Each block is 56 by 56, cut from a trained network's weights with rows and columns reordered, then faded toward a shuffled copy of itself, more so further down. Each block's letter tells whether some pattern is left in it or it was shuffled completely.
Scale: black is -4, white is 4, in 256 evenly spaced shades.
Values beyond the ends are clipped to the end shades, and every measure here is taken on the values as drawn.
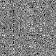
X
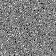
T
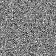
T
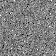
T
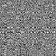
X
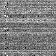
X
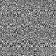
X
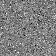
T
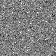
T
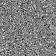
T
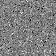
T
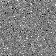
T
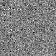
X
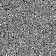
T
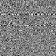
X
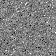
T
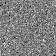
T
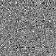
X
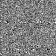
X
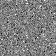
T
